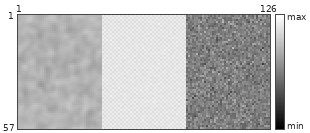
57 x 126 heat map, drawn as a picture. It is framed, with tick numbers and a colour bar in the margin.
The table splits into one row of 3 panels. Panel 1,1: high, blotchy, faint in contrast. Panel 1,2: very high, checkered, faint in contrast. Panel 1,3: middling, fine-grained.
